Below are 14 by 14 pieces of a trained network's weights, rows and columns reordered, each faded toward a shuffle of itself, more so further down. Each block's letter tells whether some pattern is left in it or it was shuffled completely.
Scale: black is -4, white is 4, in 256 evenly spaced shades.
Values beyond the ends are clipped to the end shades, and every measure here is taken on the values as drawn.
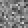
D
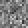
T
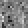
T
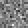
D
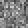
T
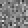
D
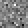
D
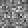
T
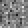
D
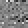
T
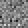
D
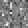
T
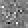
D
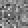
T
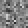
T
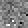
D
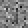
T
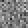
T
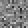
D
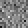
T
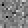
D
